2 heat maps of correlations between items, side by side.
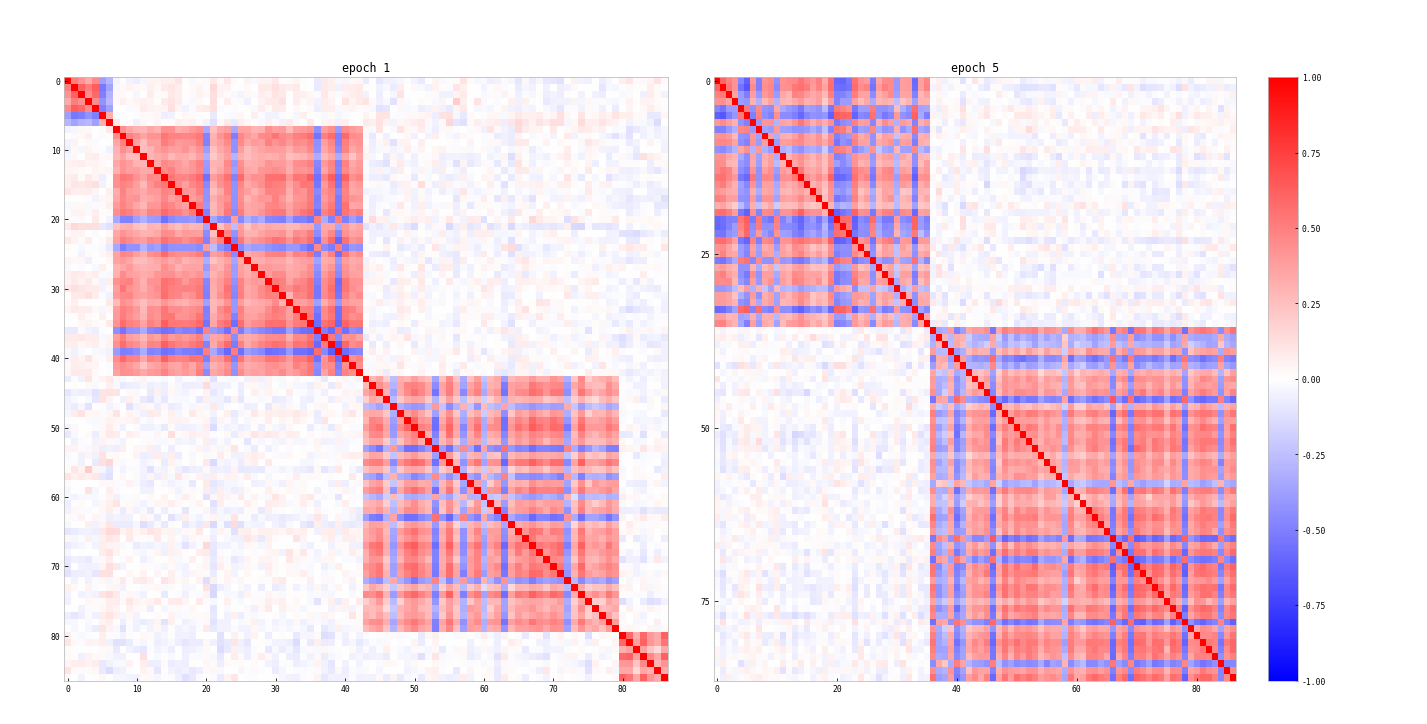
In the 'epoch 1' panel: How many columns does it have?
87
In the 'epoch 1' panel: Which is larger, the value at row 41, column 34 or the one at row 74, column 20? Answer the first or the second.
the first
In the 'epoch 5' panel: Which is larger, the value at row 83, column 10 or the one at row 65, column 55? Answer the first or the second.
the second
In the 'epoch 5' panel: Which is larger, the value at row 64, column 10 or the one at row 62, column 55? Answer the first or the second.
the second
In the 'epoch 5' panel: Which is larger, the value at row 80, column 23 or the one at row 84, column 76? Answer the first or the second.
the first
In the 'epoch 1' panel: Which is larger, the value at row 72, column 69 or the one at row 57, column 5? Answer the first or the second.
the second
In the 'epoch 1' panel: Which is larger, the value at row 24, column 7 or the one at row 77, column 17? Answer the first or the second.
the second
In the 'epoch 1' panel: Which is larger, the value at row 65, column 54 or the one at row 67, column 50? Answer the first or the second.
the second
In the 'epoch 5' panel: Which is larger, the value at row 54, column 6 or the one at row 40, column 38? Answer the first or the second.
the second
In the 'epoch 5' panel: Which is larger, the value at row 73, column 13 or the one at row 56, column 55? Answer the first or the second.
the second
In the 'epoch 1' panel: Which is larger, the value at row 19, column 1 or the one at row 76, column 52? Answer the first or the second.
the second
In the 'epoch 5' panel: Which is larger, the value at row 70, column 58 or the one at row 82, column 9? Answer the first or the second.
the second
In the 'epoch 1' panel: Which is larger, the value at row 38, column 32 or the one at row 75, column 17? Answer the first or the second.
the first
